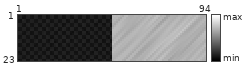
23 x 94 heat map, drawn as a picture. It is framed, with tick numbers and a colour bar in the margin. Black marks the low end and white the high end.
The table splits into one row of 2 panels. Panel 1,1: very low, checkered, faint in contrast. Panel 1,2: high, slanting up to the right, faint in contrast.
